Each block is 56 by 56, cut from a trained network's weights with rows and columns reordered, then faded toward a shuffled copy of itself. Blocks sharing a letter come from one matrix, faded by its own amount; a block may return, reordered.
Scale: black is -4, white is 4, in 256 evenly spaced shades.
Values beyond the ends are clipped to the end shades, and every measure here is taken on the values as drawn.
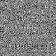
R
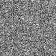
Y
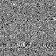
R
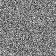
Y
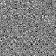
R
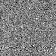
Y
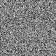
Y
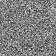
Y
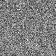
Y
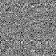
R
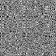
R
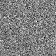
Y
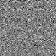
R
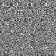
R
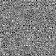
R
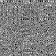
R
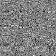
R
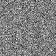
Y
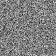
Y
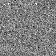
Y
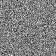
Y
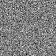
Y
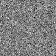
Y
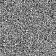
Y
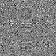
R
